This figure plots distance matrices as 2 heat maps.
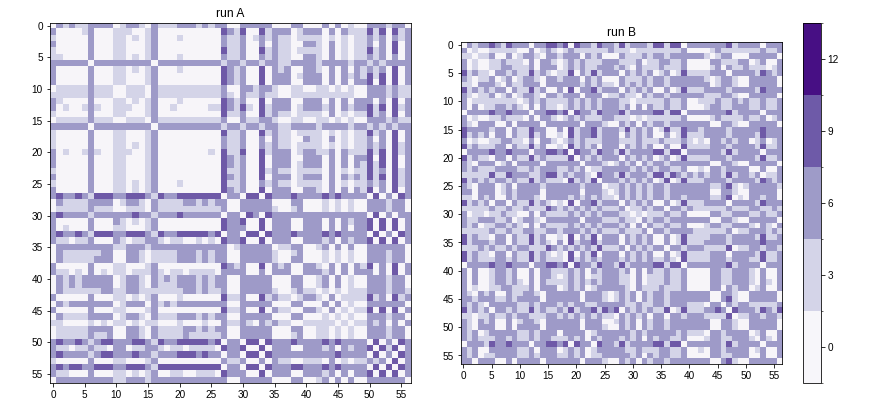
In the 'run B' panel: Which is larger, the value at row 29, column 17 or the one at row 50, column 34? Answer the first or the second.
the second
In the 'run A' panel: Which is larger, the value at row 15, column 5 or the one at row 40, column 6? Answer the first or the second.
the second
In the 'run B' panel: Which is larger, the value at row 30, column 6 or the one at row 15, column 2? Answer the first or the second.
the second
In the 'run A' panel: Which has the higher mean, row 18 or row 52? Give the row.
52
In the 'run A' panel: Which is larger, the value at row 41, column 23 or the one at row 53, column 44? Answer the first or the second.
the second
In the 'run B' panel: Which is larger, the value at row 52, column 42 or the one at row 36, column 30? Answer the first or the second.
the second
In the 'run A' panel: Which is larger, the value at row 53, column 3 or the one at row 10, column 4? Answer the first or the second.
the second
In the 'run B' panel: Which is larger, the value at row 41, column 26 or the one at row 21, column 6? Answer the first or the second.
the first
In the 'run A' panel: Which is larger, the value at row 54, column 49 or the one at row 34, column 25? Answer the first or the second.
the first
